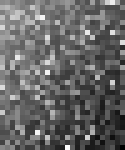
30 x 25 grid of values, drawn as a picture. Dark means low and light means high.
Mirror symmetry: none. Grain: fine. Slope: up to the top left. Ninth with the lowest average: bottom right. Stripes: none. Odd rows or columns: none.
